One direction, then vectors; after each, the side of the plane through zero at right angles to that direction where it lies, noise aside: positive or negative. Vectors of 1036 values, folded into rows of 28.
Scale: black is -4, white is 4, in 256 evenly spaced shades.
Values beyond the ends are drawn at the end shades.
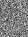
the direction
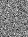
negative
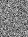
negative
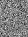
negative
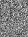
positive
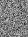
negative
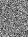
positive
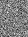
negative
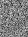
negative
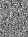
negative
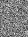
negative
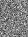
positive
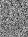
negative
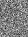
positive
